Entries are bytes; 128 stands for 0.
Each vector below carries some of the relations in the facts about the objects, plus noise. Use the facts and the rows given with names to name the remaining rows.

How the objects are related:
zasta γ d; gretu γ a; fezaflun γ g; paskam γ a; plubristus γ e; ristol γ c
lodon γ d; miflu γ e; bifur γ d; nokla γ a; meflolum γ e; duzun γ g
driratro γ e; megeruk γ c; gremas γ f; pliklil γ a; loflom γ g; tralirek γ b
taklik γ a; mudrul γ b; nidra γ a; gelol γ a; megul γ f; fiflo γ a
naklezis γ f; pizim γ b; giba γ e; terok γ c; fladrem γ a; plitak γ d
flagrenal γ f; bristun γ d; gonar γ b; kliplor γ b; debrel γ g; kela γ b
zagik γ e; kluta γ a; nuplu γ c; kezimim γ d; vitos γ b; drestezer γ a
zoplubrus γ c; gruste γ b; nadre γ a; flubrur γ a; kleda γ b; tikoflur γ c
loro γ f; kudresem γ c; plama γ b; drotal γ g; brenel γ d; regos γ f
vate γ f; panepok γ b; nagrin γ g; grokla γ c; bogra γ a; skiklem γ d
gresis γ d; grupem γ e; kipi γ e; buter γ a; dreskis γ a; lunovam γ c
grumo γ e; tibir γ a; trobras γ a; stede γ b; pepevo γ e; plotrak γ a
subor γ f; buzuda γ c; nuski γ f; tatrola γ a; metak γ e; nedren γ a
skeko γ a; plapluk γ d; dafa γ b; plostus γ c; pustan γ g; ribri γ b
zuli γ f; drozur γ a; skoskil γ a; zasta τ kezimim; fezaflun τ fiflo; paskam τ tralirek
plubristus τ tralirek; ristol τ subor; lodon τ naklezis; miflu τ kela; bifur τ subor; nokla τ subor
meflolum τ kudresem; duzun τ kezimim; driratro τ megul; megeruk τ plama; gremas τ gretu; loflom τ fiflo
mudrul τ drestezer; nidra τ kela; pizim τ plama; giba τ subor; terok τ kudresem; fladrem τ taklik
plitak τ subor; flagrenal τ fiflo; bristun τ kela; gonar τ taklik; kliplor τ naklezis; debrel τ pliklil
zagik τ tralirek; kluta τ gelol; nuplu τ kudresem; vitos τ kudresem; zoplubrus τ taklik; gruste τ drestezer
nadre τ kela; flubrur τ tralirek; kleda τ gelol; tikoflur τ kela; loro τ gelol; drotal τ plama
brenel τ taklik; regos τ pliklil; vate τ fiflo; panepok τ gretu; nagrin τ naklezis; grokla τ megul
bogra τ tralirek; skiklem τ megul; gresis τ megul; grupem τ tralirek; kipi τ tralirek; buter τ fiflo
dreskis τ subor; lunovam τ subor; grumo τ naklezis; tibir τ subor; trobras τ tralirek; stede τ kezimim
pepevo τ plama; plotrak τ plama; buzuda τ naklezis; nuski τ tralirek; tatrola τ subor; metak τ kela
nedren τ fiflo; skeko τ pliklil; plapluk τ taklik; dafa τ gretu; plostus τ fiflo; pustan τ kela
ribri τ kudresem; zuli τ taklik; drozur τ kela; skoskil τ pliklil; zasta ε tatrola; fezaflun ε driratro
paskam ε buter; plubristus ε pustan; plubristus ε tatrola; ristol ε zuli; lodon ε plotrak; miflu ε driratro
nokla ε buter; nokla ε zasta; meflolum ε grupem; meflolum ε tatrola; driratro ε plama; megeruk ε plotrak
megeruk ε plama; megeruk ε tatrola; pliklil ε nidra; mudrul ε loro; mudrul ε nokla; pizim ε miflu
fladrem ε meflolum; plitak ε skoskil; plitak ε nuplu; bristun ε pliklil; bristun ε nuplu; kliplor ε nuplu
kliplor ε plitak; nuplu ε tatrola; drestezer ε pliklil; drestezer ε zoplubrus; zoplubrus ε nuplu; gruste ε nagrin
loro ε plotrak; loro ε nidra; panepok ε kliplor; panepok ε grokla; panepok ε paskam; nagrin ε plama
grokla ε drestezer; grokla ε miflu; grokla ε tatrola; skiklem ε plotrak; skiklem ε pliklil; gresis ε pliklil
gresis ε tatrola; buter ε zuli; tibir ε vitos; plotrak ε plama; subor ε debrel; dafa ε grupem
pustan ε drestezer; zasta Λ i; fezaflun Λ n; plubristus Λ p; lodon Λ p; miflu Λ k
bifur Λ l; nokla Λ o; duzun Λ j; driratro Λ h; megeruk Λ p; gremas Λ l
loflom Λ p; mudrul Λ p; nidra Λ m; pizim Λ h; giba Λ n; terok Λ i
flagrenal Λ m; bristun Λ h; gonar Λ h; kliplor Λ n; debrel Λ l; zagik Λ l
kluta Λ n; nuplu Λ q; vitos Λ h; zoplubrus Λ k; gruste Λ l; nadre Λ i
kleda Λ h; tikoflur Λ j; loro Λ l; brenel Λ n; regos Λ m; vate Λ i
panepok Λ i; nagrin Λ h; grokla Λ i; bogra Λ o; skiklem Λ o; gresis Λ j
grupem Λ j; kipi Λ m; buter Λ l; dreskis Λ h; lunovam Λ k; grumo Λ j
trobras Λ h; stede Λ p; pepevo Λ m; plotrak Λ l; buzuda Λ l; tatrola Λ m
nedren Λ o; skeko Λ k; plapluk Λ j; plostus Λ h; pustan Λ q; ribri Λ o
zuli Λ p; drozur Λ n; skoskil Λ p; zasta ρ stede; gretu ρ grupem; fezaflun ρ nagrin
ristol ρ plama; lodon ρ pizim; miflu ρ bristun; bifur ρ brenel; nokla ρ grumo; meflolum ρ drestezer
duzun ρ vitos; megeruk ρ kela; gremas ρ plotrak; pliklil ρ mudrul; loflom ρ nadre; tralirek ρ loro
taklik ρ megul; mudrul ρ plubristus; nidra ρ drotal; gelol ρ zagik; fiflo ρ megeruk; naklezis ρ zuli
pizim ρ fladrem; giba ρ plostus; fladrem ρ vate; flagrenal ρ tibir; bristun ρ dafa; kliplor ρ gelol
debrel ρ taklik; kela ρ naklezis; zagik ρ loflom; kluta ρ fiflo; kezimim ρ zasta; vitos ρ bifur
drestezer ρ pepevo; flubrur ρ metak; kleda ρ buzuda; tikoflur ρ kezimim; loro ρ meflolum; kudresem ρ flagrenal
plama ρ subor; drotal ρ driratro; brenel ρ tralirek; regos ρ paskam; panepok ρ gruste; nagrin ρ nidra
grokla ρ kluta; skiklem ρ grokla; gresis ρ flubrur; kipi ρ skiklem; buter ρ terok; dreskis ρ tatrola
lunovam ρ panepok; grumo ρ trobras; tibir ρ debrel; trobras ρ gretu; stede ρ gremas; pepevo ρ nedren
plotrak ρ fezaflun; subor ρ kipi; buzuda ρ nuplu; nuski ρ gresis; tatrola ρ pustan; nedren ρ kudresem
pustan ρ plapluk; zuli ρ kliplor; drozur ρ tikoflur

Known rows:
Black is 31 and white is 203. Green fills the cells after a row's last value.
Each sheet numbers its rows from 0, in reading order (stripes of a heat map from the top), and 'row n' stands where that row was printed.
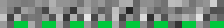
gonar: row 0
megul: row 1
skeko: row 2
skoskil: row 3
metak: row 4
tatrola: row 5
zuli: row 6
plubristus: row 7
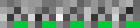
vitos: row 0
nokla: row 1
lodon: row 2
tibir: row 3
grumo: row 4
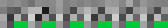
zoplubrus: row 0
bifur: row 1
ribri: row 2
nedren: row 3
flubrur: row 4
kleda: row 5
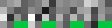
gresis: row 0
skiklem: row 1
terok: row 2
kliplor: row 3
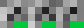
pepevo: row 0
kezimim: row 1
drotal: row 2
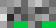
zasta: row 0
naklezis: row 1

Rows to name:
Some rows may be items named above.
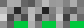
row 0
driratro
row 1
duzun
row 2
paskam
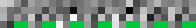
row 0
nadre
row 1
buter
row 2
subor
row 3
lunovam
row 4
kipi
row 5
meflolum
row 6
tibir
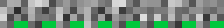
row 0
driratro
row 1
zagik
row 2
tibir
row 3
gretu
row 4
gelol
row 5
megeruk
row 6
nadre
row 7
panepok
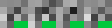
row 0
drozur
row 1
fiflo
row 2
drotal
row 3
nidra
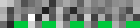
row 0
kliplor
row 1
skiklem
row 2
kezimim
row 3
panepok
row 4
kudresem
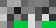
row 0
miflu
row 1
plama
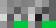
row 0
stede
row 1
plitak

